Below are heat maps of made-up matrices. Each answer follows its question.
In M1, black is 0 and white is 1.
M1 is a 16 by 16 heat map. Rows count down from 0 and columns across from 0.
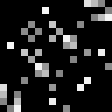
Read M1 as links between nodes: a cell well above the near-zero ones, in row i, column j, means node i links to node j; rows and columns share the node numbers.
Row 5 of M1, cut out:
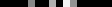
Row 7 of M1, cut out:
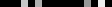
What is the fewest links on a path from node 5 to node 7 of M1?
1
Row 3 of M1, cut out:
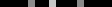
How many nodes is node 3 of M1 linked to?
3
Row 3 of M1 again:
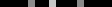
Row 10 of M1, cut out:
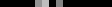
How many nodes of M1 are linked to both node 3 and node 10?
0
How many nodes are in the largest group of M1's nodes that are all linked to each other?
2
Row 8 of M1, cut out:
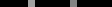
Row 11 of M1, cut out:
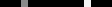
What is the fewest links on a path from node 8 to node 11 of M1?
3
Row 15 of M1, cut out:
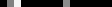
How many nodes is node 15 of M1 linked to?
3
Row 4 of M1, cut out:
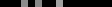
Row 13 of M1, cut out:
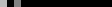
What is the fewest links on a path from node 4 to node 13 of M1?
5
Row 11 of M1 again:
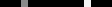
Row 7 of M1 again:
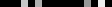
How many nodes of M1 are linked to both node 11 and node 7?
2
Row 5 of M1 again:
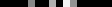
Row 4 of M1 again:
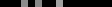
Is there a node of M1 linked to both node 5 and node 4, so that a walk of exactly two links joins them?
no
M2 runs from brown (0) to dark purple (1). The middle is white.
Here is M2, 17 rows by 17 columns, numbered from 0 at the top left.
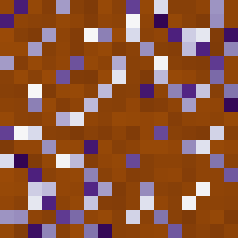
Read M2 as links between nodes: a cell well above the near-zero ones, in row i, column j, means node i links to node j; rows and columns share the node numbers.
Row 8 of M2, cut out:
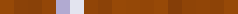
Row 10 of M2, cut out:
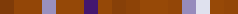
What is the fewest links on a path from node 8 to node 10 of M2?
6
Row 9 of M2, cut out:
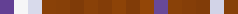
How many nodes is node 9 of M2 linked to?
5
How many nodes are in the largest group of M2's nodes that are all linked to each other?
5
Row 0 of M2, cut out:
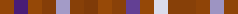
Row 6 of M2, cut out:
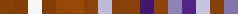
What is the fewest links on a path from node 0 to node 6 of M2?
3
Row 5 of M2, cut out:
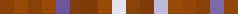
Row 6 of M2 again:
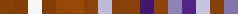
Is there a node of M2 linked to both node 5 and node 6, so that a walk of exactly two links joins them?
no
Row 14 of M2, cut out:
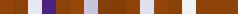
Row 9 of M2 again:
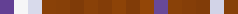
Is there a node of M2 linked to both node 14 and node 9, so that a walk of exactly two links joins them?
yes
